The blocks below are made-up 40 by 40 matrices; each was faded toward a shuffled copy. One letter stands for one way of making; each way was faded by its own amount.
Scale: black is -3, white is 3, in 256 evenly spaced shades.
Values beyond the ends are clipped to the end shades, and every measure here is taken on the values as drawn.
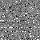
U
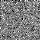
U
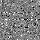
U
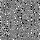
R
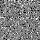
U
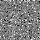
U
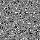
U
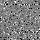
U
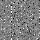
R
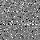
U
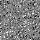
R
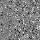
R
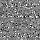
U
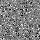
U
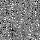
R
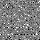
U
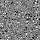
R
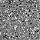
U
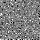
U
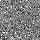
U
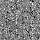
R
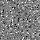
R
